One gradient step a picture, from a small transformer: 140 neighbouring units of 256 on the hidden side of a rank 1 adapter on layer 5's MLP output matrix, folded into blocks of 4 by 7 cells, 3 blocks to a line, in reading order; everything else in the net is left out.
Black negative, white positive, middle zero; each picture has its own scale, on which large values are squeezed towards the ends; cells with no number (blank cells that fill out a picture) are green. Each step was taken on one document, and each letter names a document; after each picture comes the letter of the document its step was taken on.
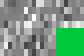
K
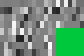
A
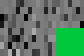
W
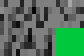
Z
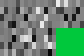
A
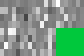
A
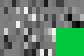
K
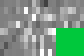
K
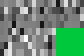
A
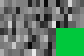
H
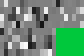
Z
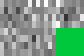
H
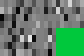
W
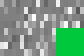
K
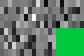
H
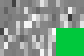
K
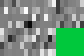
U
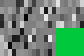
W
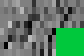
U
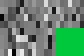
W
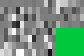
A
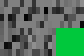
Z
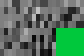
K
